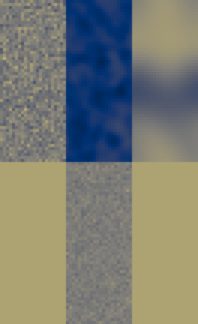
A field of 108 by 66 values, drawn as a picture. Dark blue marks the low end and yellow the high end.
The table splits into 2 rows of 3 panels. Panel 1,1: middling, fine-grained. Panel 1,2: very low, blotchy, faint in contrast. Panel 1,3: middling, smooth, strong in contrast. Panel 2,1: high, flat. Panel 2,2: middling, fine-grained, faint in contrast. Panel 2,3: high, flat.
